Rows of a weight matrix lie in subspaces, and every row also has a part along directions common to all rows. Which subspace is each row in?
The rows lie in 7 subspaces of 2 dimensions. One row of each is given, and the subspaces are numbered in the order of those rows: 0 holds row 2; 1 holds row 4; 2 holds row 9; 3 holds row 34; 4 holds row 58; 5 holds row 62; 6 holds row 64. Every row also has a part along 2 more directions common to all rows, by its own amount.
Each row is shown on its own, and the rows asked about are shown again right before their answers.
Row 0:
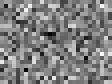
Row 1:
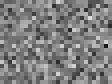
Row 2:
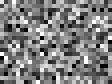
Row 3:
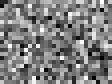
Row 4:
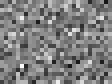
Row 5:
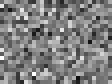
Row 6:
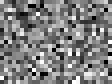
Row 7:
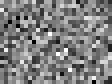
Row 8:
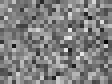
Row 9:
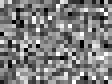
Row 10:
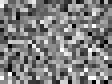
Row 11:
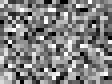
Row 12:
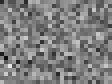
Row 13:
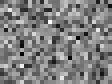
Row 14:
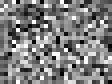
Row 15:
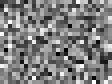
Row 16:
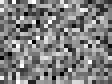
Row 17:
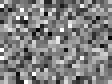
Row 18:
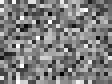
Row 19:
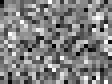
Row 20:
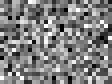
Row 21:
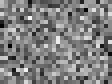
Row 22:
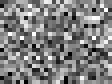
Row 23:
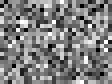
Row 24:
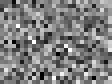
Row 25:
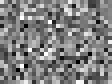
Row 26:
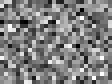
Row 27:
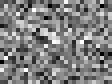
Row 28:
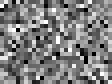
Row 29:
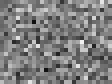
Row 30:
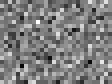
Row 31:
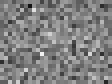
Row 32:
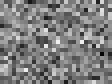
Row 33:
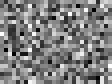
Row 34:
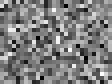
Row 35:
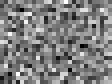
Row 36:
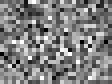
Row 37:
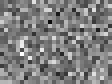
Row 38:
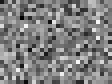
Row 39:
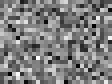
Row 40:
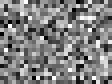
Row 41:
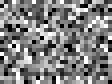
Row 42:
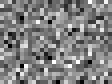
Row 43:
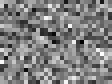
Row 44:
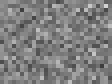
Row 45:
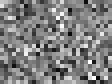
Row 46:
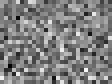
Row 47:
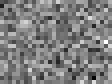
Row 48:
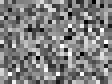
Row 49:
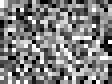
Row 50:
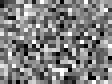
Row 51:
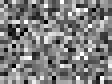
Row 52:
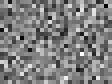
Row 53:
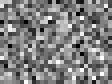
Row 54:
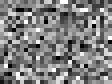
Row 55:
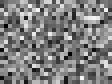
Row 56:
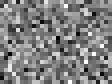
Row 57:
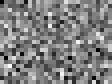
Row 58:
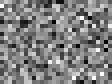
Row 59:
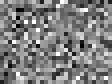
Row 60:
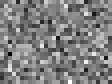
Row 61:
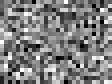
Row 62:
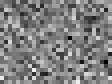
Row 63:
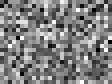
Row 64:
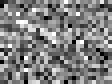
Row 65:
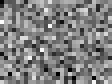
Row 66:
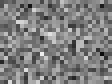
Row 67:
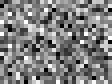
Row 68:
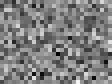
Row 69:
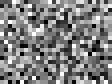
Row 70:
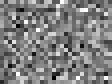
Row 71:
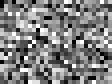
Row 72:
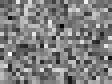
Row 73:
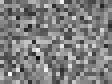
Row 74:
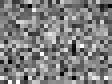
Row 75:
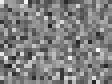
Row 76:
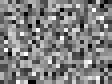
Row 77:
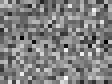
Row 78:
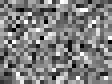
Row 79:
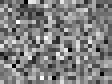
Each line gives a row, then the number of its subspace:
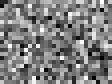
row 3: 2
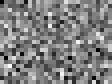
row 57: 0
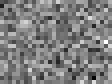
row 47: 4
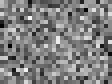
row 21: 6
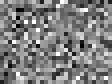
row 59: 2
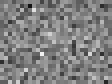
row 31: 6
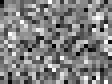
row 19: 1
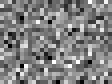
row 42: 1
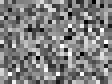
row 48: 4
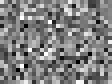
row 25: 1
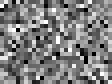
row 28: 3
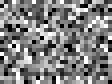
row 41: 0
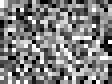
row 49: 6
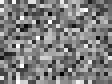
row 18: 1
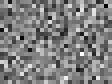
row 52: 4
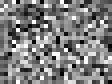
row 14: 3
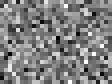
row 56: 3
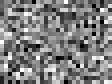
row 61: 2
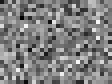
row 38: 1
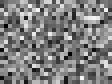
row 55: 5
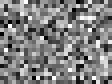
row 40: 5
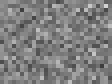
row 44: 4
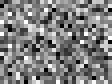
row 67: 0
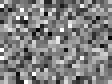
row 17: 5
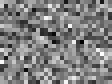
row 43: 6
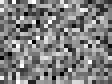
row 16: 1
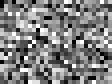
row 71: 6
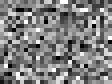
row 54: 2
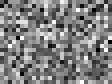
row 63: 4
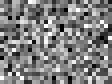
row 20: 3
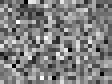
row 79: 0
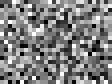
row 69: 6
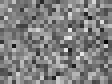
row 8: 4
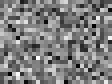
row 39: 2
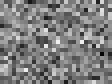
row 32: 6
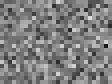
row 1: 4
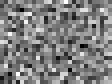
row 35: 2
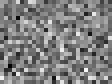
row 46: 3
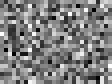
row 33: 1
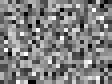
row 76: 1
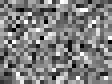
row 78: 2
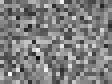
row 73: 4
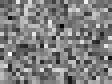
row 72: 3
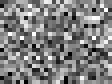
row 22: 5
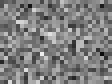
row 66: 6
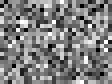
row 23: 4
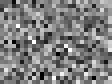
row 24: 5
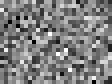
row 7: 5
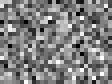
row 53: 4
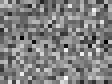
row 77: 4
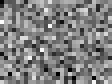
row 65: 0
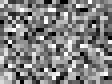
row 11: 2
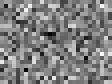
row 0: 6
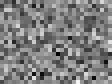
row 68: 5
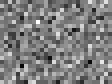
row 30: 1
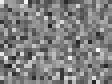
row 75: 0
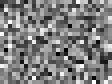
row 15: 5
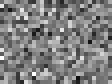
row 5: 5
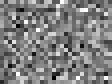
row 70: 2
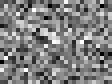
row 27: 6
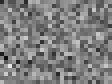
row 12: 0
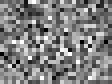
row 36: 0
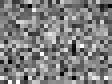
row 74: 6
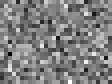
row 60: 3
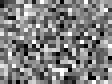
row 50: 3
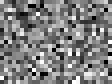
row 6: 5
